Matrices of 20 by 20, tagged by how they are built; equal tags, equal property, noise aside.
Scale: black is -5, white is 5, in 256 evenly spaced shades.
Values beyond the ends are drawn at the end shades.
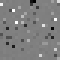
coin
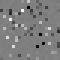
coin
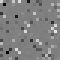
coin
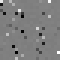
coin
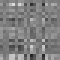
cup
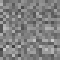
cup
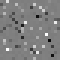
coin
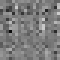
cup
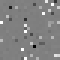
coin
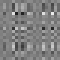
cup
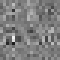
cup
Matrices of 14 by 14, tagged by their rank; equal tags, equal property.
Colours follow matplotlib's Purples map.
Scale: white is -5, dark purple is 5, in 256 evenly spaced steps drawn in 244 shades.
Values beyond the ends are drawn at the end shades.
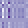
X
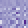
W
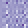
W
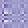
X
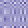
X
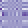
X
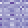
W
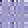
X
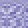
W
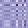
X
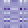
X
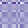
X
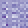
W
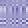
X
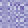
W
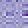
W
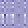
X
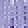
W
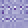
W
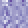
W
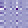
X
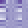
X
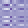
X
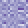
W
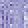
W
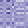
W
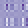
X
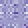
W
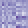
W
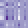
X
